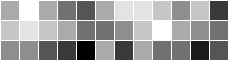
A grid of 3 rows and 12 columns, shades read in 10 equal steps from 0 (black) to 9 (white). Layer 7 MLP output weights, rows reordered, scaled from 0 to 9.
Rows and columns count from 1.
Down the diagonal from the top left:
6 8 3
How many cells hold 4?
6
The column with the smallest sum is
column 5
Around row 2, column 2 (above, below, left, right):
9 5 7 7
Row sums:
71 72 41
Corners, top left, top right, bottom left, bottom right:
6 2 5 3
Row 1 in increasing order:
2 3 4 5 6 6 6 7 7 8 8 9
